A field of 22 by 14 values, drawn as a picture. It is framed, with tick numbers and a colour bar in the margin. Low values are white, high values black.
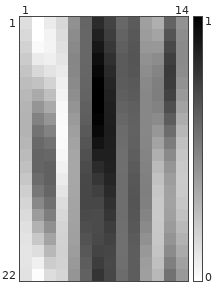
Grain: streaks running down. Roughest part: middle left. Ninth with the lowest average: top left. Calmest part: bottom middle.
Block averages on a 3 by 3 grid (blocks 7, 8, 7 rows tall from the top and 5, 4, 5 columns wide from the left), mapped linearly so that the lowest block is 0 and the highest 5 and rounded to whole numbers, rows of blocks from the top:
0 5 3 | 1 5 2 | 0 4 2
